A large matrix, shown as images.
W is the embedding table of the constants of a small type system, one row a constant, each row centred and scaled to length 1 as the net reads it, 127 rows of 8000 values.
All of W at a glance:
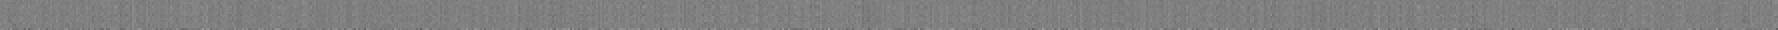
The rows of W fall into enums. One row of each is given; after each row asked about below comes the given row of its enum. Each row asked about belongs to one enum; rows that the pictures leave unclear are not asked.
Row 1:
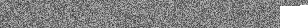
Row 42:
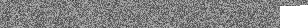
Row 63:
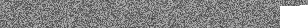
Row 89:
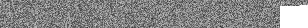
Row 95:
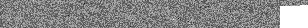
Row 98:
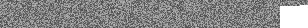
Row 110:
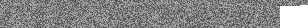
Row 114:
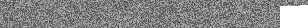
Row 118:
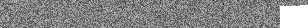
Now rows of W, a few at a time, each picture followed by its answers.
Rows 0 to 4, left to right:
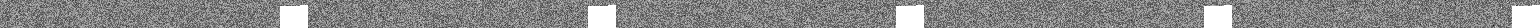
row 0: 42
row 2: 95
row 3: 114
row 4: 118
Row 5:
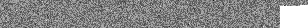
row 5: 118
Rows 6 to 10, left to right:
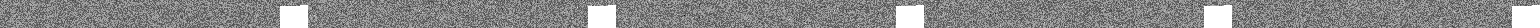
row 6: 110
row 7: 118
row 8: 95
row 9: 114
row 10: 63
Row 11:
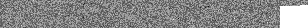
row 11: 95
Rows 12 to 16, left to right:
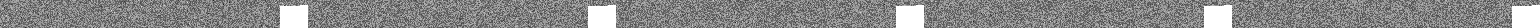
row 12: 118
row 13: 63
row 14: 114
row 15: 114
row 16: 98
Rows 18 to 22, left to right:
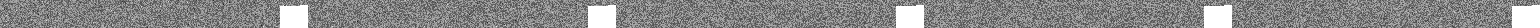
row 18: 118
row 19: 114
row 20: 110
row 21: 110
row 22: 63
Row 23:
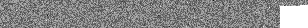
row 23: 118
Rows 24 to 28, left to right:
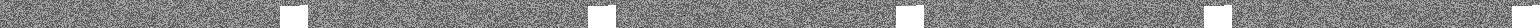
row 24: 63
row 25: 110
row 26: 95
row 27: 110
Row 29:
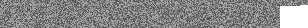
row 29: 110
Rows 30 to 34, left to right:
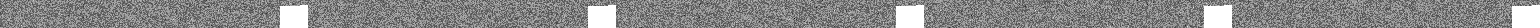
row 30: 95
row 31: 110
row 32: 95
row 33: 118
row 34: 98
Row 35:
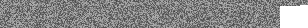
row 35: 110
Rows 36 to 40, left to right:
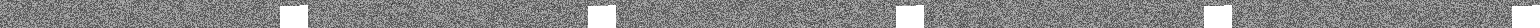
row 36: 98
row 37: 95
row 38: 114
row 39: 42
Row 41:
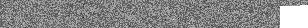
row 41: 95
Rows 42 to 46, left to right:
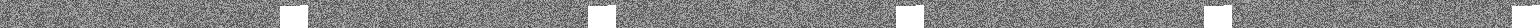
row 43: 89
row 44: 98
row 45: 63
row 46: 118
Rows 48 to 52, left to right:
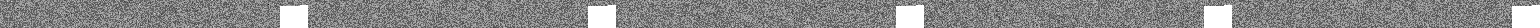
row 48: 114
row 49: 98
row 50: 95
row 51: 1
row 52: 98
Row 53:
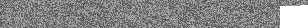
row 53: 95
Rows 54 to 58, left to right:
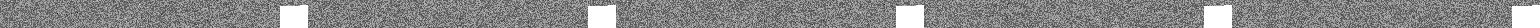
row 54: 114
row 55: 63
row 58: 110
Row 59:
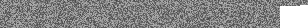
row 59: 110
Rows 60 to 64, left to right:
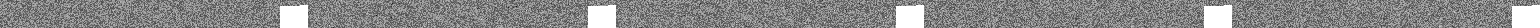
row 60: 98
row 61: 95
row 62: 95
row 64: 63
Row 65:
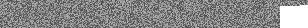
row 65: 98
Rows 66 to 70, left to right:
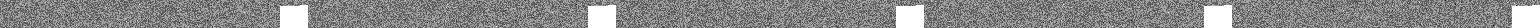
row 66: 114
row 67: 114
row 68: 63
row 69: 114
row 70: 118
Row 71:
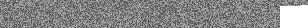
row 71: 114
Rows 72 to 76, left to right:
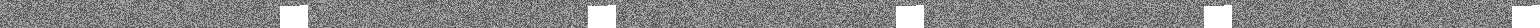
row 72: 98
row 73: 118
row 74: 42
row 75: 110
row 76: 63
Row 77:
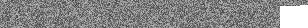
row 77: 42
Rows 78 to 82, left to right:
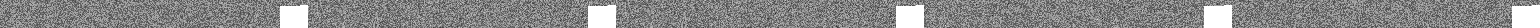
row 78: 110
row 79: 89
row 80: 89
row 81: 95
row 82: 98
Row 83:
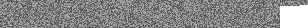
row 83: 98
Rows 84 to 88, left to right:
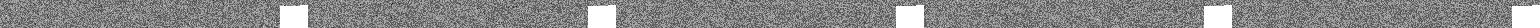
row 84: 118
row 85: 95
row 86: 110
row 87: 95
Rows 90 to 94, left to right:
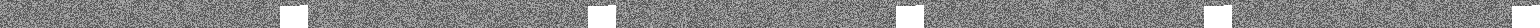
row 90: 98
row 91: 110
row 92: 89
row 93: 98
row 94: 98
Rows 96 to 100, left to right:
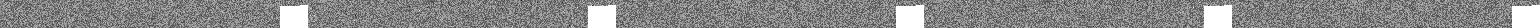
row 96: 63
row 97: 118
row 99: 118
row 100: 98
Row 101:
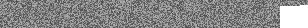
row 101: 98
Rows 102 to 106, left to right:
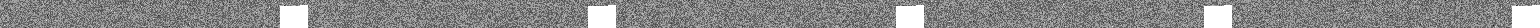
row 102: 118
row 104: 42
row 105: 114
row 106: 118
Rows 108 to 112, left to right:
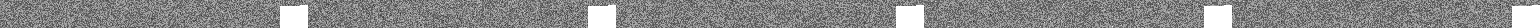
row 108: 63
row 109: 1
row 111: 114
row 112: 114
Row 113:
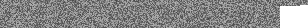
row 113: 110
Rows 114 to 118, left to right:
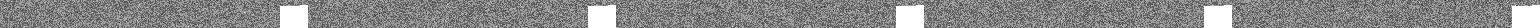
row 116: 95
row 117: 114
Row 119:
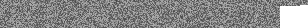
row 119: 110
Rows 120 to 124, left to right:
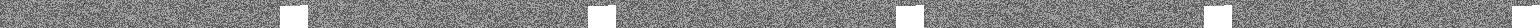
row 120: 95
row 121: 110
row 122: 63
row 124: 63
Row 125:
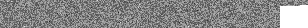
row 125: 114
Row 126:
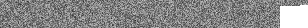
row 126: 1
